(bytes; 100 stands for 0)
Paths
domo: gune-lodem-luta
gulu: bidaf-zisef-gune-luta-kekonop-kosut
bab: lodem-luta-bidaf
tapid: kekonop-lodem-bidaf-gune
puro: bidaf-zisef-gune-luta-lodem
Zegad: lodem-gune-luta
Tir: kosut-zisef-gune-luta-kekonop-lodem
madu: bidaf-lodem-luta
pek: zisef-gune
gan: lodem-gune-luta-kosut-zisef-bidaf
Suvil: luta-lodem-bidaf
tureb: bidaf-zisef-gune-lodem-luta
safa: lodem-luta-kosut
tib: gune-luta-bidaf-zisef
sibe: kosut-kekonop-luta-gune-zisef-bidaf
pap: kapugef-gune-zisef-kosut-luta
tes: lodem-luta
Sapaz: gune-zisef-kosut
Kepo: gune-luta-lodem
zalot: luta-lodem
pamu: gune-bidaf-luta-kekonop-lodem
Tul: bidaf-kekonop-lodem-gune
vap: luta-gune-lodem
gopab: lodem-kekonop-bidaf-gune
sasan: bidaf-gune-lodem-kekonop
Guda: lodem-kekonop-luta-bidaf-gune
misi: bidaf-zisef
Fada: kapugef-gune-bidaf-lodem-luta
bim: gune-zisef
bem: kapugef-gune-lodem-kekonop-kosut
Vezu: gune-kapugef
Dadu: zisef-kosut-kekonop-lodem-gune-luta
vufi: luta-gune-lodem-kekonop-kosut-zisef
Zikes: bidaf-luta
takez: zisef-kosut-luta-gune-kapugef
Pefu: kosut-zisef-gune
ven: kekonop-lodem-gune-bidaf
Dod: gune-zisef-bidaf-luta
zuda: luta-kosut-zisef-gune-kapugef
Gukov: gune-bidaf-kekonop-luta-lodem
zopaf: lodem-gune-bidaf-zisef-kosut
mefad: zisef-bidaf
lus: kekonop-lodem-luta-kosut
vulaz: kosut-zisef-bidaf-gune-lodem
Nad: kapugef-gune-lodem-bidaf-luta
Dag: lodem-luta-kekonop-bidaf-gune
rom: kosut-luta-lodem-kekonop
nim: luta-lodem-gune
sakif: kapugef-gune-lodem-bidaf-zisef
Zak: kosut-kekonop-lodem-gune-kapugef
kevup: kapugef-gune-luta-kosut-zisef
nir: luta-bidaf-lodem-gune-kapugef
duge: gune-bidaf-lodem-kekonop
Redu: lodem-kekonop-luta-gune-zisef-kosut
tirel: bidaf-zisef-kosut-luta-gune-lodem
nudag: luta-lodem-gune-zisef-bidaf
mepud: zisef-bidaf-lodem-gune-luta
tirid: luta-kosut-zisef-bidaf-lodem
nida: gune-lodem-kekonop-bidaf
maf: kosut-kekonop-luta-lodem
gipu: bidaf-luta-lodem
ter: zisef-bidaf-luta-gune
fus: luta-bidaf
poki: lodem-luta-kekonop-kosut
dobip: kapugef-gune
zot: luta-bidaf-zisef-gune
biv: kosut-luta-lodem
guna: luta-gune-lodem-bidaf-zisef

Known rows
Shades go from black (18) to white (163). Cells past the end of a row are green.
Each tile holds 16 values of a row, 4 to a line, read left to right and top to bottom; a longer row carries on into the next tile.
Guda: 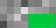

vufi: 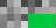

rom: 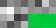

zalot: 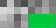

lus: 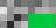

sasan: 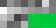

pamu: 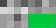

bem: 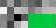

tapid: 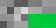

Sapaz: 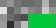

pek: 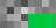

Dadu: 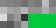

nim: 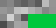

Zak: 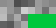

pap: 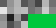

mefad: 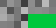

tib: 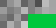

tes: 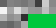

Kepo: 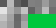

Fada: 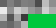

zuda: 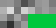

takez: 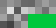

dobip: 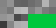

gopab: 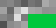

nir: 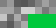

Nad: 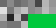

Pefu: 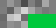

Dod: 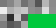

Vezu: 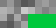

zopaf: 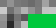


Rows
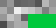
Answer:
Tul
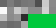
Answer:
domo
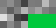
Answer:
ven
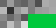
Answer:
sakif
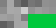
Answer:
ter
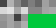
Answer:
Tir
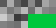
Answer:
bab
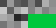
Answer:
nida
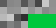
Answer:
Suvil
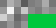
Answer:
tirel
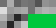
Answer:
safa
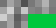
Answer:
vap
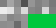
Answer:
tirid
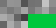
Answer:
bim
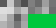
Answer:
puro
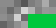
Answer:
zot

